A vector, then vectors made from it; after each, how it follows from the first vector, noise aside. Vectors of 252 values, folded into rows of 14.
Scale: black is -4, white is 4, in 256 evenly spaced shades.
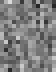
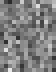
negated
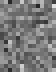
sign-scrambled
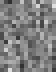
negated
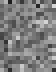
sign-scrambled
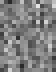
negated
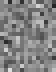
sign-scrambled
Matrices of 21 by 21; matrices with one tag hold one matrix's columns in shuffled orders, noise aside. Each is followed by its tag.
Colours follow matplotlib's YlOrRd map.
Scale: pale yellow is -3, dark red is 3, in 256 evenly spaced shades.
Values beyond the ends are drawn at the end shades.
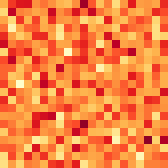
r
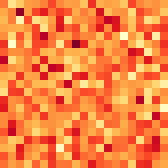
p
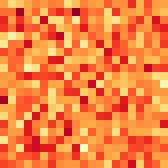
p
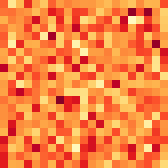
p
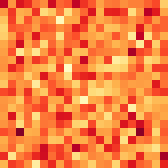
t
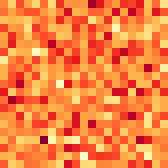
r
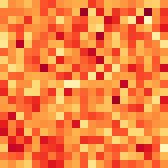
p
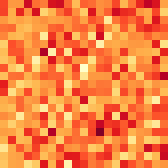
t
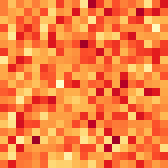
r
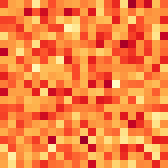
r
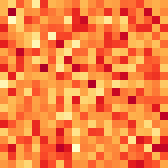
p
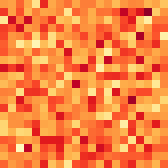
p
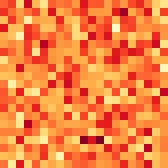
r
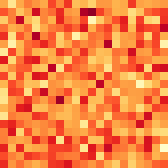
p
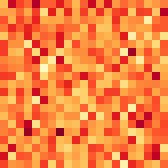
t
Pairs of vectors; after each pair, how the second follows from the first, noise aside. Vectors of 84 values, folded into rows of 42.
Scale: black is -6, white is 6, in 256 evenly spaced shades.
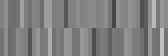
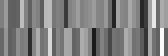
scaled up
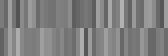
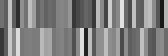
scaled up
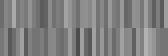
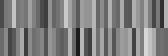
scaled up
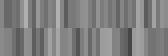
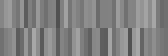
sign-scrambled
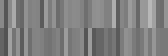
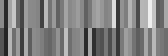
scaled up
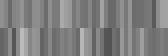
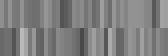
sign-scrambled
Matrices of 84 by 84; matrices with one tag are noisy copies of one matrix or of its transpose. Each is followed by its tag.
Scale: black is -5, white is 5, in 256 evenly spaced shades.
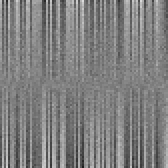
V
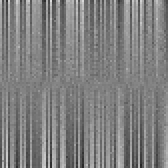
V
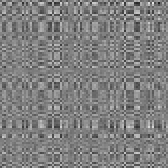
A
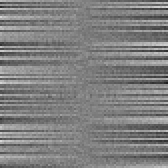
V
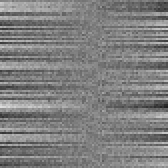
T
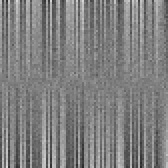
V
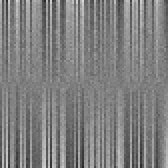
V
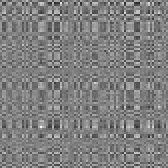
A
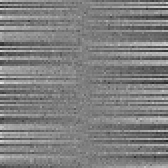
V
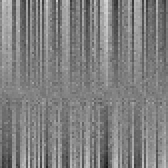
T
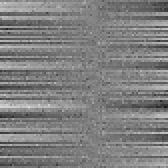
T
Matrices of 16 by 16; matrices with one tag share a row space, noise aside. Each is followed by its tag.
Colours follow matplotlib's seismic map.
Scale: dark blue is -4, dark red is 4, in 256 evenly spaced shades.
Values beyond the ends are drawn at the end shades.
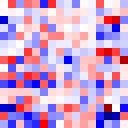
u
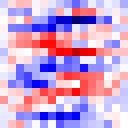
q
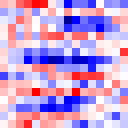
q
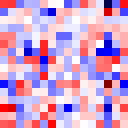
u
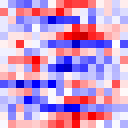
q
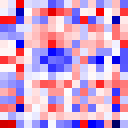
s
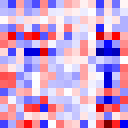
u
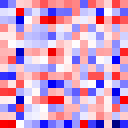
s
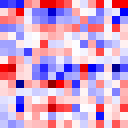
s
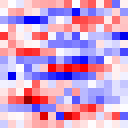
q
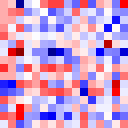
s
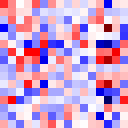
u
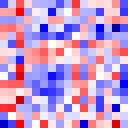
s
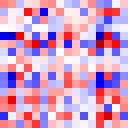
u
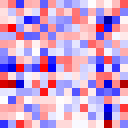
u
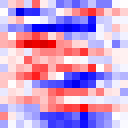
q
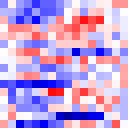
q
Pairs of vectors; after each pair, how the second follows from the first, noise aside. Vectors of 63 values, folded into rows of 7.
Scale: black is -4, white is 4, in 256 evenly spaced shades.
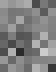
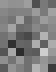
copied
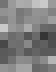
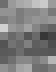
copied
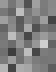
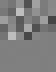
partly zeroed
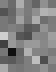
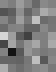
copied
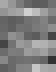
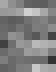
copied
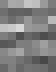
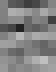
negated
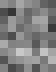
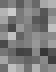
negated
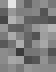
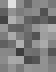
copied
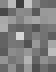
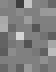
partly zeroed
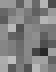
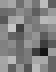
copied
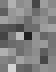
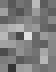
negated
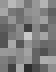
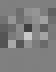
partly zeroed
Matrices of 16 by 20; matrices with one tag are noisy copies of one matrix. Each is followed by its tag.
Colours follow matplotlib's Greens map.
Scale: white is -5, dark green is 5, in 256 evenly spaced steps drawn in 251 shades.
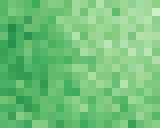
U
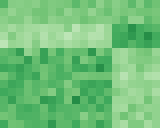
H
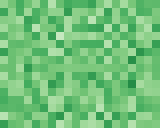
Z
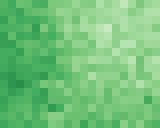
U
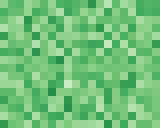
Z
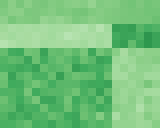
H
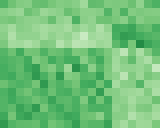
H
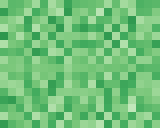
Z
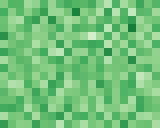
Z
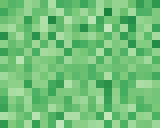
Z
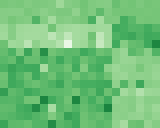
H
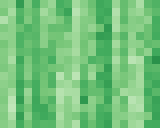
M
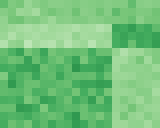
H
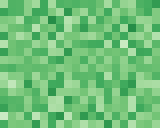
Z
